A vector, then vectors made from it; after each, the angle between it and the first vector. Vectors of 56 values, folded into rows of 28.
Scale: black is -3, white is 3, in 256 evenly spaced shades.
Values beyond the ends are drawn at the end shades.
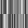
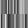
partly aligned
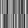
nearly opposite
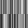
nearly parallel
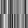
nearly parallel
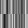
nearly opposite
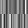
partly opposed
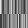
orthogonal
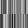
nearly parallel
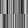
nearly opposite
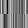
nearly opposite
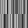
partly opposed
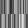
partly aligned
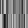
nearly opposite
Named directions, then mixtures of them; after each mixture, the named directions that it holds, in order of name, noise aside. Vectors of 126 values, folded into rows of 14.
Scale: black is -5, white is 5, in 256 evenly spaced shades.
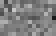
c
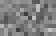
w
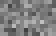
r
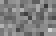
c, w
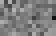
c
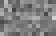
c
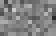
c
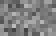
r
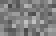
r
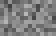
c, r, w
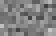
c, r, w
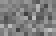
w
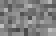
c, r, w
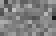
c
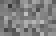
r, w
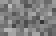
r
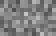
c, r, w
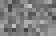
c, r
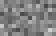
c, r, w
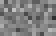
c, w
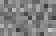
c, w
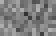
c, r, w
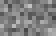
c, r, w
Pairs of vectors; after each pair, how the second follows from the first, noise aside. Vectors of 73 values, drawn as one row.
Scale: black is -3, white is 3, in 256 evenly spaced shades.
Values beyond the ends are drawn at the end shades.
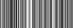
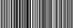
sign-scrambled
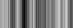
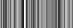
sign-scrambled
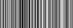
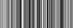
sign-scrambled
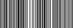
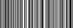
shuffled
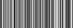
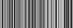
sign-scrambled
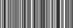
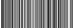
shuffled
